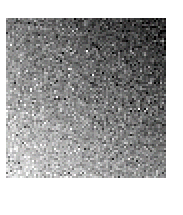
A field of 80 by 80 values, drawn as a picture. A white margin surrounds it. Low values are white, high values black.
Slope: up to the top right. Mirror symmetry: none. Average level on the scale: 50%. Ninth with the lowest average: bottom left.
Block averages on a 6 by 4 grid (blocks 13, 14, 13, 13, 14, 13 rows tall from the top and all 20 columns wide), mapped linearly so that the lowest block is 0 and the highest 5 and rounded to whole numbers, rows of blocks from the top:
3 3 4 5 | 2 3 4 4 | 2 2 3 4 | 1 2 3 3 | 0 1 2 3 | 0 1 1 2
